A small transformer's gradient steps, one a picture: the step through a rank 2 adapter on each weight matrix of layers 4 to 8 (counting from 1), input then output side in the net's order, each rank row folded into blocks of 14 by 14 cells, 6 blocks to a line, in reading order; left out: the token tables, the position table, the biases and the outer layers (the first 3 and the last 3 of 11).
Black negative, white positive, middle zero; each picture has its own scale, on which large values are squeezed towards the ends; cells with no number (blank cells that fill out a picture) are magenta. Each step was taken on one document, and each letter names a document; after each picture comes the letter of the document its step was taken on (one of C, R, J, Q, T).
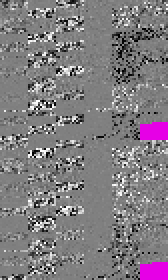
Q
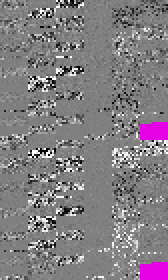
Q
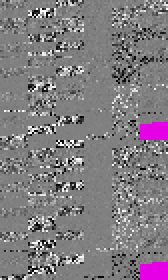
Q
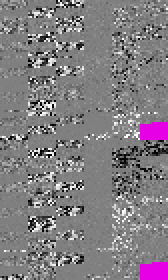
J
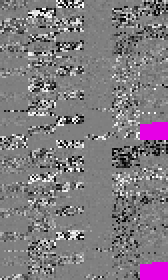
J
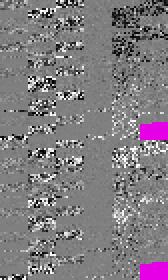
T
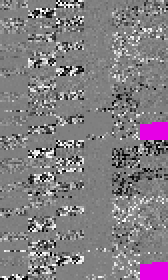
T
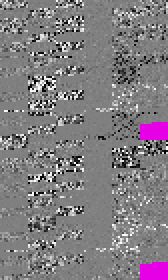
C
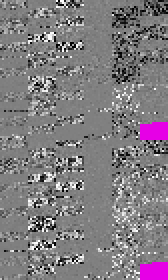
J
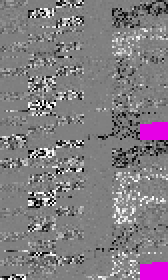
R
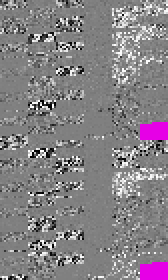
J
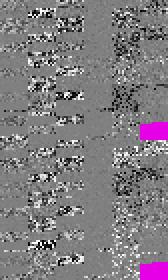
Q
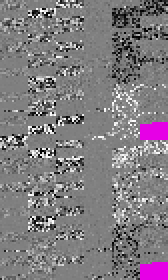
T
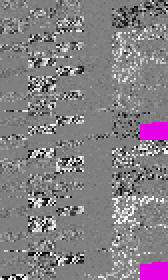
R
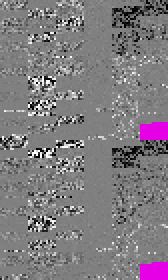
C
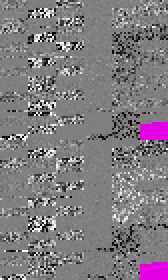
R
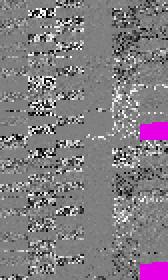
T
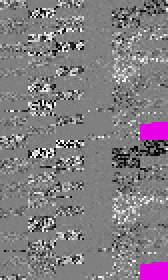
J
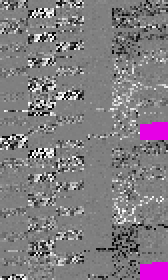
R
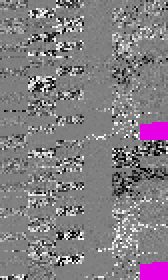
Q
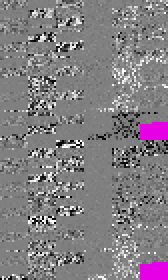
C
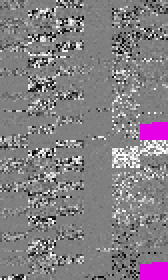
Q
